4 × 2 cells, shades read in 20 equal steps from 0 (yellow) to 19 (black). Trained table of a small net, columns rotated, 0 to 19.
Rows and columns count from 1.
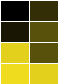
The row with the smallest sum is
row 4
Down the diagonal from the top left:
19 12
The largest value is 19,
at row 1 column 1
